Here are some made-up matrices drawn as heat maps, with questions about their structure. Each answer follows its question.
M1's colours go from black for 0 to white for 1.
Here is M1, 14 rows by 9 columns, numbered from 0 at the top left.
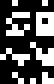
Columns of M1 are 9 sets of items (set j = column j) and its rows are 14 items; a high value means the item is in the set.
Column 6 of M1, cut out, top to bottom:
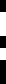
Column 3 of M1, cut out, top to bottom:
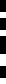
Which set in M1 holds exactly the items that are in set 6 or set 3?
8
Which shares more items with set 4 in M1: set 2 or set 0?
set 2
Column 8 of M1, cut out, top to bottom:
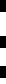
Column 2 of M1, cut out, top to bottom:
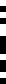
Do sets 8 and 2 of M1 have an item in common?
yes
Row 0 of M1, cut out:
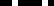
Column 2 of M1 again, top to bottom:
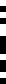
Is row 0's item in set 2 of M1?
yes
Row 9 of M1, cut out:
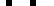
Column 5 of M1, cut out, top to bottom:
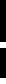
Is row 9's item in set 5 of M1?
no
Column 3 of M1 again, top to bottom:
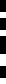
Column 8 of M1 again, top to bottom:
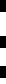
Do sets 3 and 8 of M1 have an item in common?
yes
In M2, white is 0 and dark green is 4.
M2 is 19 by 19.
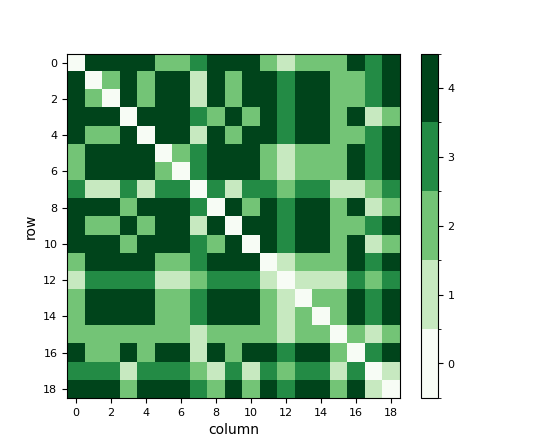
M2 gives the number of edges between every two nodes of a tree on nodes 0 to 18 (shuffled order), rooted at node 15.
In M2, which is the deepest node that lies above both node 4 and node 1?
7
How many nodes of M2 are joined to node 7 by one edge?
6
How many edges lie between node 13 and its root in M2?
2
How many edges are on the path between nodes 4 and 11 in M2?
4
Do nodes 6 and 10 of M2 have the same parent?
no
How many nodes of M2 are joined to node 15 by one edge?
3
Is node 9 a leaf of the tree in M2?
yes
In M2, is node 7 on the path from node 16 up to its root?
yes
